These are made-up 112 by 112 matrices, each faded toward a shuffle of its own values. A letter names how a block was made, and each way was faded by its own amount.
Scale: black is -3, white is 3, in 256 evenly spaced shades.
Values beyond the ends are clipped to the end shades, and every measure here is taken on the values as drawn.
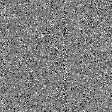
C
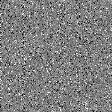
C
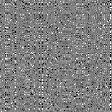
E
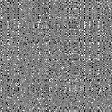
E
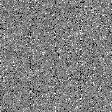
C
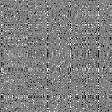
E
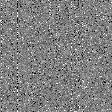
C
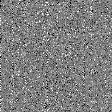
C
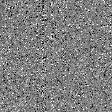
C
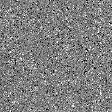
C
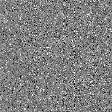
C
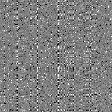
E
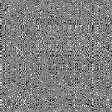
E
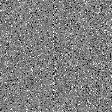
C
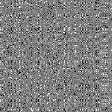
E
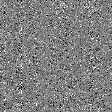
C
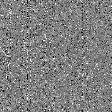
C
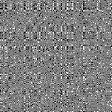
E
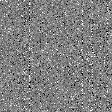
C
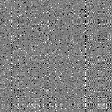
E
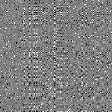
E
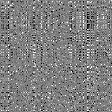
E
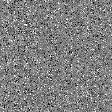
C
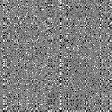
E
